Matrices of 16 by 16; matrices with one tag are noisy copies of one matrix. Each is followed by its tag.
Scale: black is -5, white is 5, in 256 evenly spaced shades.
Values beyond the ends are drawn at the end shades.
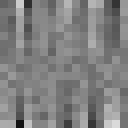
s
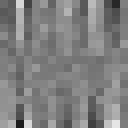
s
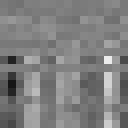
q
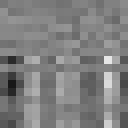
q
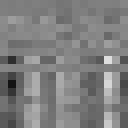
q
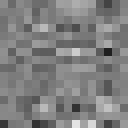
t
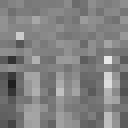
q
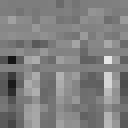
q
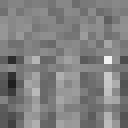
q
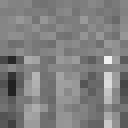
q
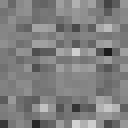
t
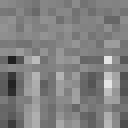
q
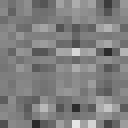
t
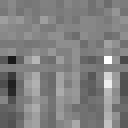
q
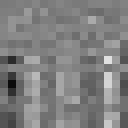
q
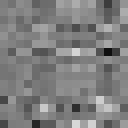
t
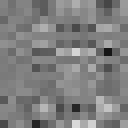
t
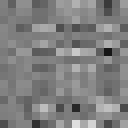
t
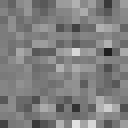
t
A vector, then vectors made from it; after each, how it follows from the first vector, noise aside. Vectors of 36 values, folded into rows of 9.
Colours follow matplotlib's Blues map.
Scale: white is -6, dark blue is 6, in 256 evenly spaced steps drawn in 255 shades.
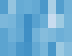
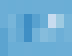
partly zeroed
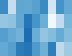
scaled up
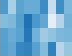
scaled up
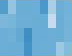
partly zeroed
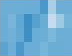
partly zeroed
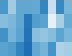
scaled up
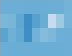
partly zeroed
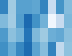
scaled up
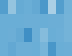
partly zeroed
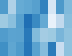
scaled up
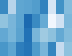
scaled up
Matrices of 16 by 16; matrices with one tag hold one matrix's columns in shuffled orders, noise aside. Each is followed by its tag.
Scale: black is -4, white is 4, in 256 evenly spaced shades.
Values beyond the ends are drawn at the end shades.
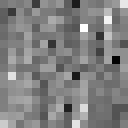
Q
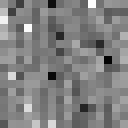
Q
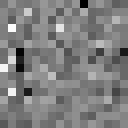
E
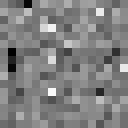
E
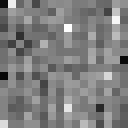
Q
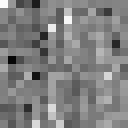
Q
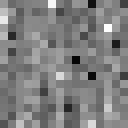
Q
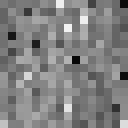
Q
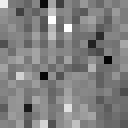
Q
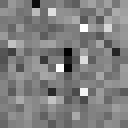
E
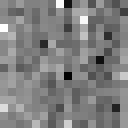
Q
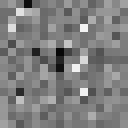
E
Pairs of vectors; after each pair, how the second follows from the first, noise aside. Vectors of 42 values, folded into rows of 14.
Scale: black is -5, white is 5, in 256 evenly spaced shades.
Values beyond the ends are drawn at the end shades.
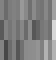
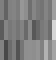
copied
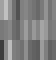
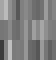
copied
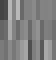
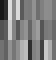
scaled up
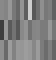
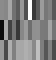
scaled up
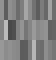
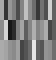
scaled up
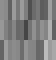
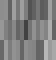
copied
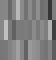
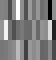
scaled up
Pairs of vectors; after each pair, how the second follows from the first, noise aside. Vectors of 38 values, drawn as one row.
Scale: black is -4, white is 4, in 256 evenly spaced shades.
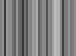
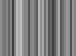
reversed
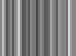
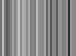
sign-scrambled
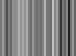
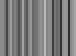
sign-scrambled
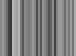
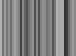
reversed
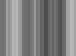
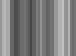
reversed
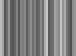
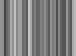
reversed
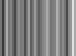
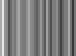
reversed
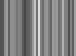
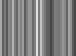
reversed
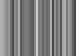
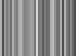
sign-scrambled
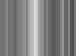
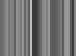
sign-scrambled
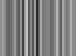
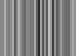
reversed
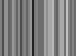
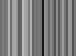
reversed
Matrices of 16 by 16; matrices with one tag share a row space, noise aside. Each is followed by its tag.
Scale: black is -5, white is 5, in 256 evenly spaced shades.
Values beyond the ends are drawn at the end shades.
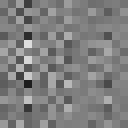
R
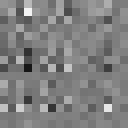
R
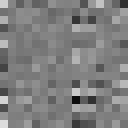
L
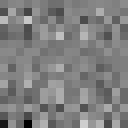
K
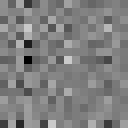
R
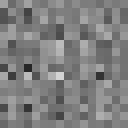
K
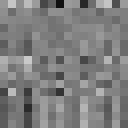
K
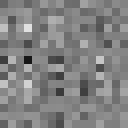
K
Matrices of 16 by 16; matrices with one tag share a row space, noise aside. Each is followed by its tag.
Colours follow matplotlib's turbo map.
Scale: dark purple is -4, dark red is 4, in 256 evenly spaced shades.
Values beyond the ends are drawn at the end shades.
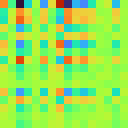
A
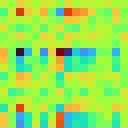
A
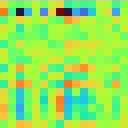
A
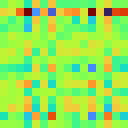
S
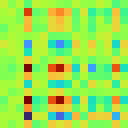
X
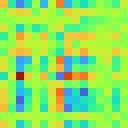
A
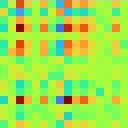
A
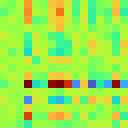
X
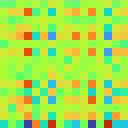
S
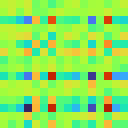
S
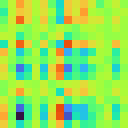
A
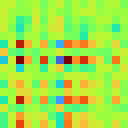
A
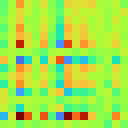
A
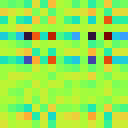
S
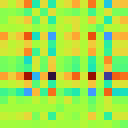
S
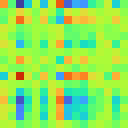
A
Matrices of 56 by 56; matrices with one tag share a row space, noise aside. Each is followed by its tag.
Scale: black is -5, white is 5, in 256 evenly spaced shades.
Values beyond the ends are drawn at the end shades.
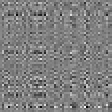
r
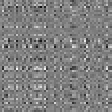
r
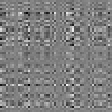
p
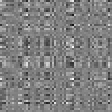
p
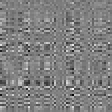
p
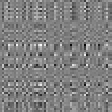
r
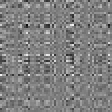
p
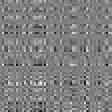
r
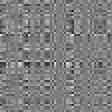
p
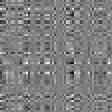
p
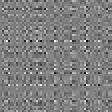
r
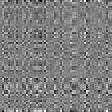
r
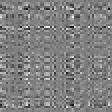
p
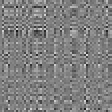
r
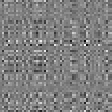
r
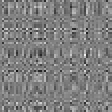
r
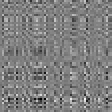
r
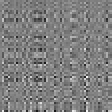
r
